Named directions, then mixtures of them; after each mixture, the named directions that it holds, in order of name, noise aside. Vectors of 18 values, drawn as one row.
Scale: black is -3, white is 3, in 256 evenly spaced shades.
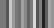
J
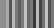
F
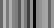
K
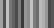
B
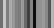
K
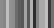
B, F, K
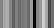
B, J, K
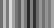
J, K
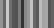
B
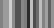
B, J, K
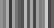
B, F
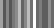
K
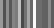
K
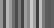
B, J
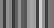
B, F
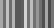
B, F, J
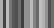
B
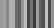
F, J, K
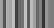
B, F, J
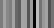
F, K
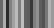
B
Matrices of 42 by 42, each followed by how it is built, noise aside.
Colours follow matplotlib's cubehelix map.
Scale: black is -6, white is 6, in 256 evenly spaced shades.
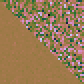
upper triangular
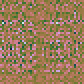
low rank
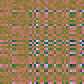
low rank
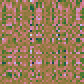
low rank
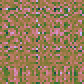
low rank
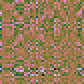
low rank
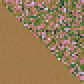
upper triangular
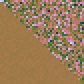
upper triangular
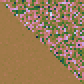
upper triangular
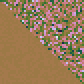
upper triangular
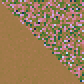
upper triangular
